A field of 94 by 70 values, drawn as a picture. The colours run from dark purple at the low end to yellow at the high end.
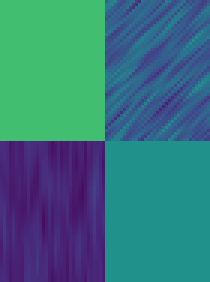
The table splits into 2 rows of 2 panels. Panel 1,1: high, flat. Panel 1,2: low, slanting up to the right. Panel 2,1: very low, streaked downward, faint in contrast. Panel 2,2: middling, flat.
